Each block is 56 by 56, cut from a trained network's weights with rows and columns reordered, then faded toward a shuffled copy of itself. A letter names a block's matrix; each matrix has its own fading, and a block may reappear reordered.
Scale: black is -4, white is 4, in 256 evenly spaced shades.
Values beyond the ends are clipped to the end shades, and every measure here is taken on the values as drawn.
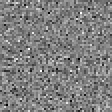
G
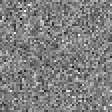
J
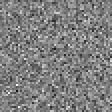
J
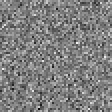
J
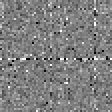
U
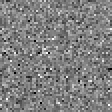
G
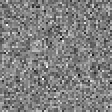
J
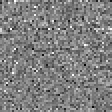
G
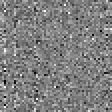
U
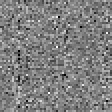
U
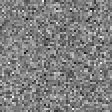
J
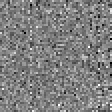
U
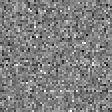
G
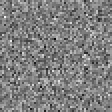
J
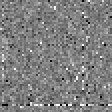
U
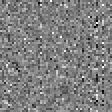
U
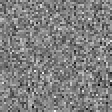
J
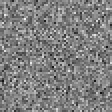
J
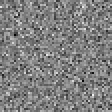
J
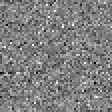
G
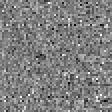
G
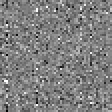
U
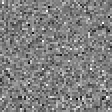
G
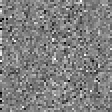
U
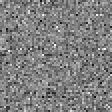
G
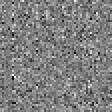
U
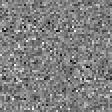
G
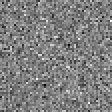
J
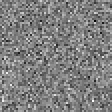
J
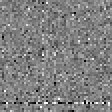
U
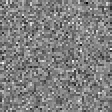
J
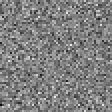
J
